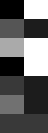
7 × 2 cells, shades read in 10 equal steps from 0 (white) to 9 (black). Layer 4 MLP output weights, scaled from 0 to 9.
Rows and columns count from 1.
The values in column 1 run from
3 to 9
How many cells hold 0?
3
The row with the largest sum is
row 5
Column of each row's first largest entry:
1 2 1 1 2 2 1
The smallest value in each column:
3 0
